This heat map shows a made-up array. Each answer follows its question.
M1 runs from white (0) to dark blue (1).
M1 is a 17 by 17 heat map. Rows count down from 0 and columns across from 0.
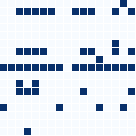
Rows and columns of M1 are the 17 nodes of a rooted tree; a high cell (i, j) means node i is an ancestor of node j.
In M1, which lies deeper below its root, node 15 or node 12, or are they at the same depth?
the same depth
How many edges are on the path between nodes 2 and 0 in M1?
7
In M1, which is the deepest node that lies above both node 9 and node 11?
1
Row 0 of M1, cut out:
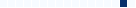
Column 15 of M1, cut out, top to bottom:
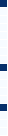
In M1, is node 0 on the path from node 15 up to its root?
yes
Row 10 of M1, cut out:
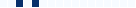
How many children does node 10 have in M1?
2
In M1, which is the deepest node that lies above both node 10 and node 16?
11
